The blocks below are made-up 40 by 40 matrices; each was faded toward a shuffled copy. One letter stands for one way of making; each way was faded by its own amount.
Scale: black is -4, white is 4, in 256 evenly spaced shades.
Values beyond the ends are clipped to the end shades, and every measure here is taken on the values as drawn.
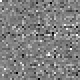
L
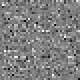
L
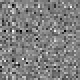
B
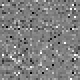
L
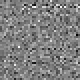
B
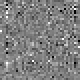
B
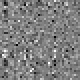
B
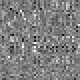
B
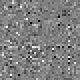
L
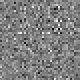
B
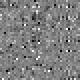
L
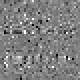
L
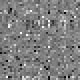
L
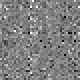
L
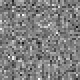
B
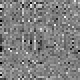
B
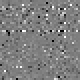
L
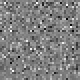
L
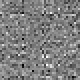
B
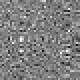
B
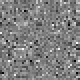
B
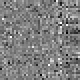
B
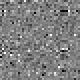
L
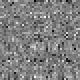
B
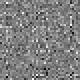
B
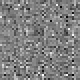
B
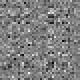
B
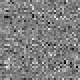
B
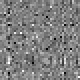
B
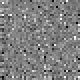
L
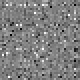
L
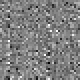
B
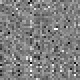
B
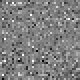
L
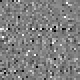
L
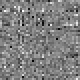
B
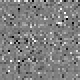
L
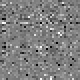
L
